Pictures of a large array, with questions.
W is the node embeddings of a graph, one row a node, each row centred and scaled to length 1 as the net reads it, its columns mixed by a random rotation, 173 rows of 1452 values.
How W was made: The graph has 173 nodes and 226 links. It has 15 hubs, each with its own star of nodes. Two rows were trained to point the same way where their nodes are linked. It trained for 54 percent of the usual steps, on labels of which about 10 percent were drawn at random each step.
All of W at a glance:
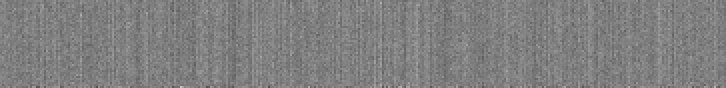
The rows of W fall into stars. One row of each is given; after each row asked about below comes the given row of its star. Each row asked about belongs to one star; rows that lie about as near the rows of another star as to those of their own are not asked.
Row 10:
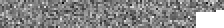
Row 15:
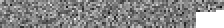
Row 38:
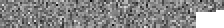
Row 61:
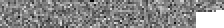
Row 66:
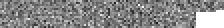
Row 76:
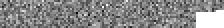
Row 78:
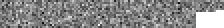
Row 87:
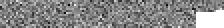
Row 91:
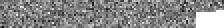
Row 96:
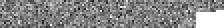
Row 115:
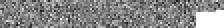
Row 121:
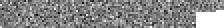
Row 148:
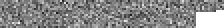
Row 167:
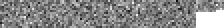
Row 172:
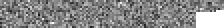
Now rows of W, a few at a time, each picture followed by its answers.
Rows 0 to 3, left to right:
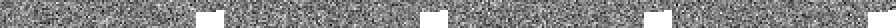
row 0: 15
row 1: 87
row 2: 76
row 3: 76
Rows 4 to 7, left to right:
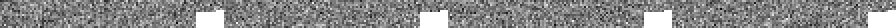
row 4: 61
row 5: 148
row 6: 148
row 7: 172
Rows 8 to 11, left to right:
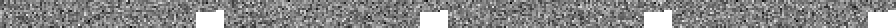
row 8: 76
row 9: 15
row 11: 66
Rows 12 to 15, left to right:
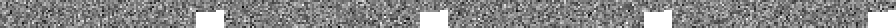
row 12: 15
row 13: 167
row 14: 66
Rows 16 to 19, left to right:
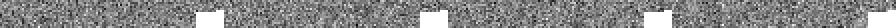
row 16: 38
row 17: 172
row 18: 38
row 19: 96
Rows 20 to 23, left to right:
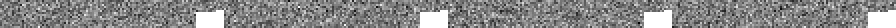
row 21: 15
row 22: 61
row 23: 15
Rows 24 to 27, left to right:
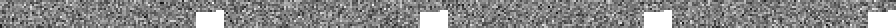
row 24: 78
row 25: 78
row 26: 76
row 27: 96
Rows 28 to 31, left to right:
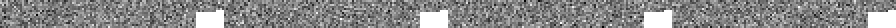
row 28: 91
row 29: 121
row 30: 38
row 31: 148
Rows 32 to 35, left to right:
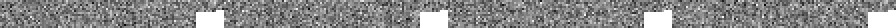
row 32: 10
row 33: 121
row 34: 61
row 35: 10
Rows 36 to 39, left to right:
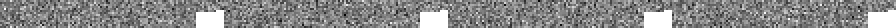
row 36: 61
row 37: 91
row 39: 121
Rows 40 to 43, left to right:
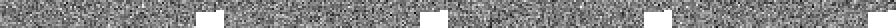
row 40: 148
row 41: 172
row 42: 10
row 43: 148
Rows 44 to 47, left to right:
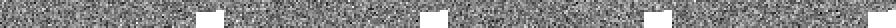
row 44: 87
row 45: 91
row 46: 61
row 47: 61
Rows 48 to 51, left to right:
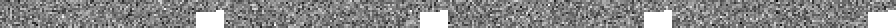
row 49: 96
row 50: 61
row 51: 10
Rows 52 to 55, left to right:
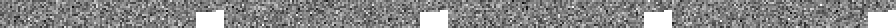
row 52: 61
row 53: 172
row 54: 96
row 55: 121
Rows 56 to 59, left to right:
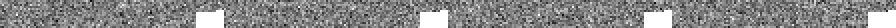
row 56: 91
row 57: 15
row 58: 10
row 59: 10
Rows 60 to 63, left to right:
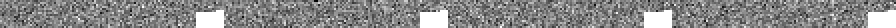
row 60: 61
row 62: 38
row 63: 91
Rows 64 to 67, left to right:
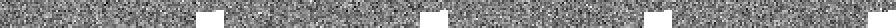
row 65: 91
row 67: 15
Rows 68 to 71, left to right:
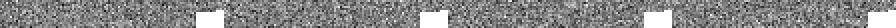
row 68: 87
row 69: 96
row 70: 167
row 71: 10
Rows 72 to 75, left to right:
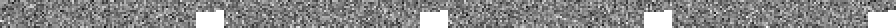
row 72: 78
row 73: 96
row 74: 148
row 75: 87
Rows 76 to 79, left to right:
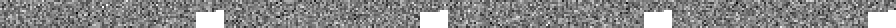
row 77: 38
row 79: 91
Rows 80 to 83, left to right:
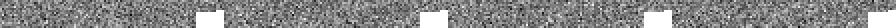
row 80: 148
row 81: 91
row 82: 167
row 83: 167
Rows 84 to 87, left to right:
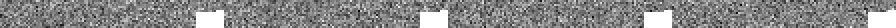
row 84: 96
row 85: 10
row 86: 78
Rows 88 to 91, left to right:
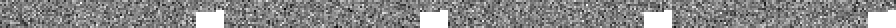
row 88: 115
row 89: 115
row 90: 115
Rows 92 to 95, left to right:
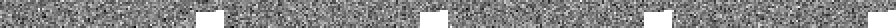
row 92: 87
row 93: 78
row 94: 172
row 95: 172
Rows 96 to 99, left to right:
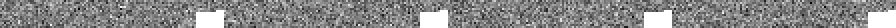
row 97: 172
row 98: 78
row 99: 15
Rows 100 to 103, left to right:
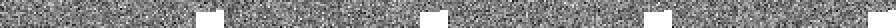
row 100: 96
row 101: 78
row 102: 167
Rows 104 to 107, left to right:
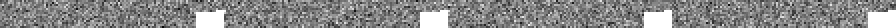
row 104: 38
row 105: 167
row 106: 87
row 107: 38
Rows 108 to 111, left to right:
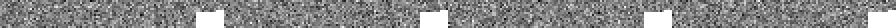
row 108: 66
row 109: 87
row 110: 91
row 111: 96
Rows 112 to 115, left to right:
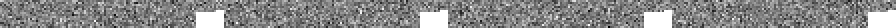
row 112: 115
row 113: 115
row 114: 61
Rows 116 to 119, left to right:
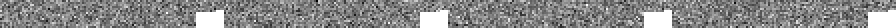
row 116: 172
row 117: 61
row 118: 115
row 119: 10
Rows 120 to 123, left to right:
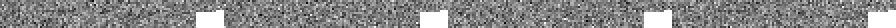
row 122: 121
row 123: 10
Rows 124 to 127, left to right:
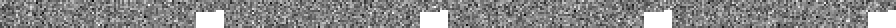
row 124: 78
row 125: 38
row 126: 115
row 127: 78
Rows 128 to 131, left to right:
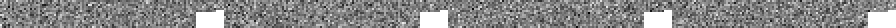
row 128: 87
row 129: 76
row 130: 66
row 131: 167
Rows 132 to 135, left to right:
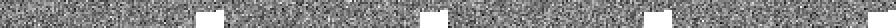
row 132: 96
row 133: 76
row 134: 78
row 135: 87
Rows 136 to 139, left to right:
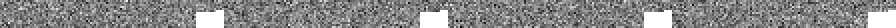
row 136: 96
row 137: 148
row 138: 38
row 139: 96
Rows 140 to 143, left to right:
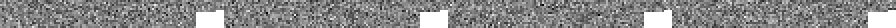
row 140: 148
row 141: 87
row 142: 61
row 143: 61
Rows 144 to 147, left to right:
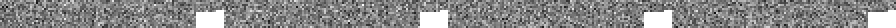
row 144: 78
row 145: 172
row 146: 172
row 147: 87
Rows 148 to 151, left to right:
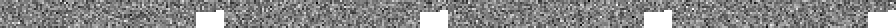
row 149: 96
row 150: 10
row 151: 91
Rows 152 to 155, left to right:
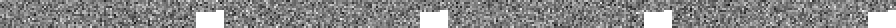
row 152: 10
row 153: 121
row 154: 66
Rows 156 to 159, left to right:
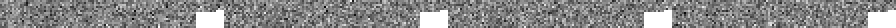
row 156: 91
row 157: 76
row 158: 61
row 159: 78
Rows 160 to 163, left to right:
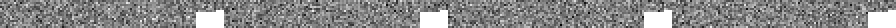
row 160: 38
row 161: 78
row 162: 38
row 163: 15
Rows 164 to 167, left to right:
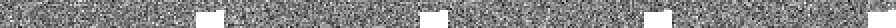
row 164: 167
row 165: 115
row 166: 87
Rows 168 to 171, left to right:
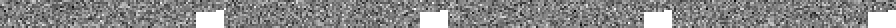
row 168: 91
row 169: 15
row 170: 115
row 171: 148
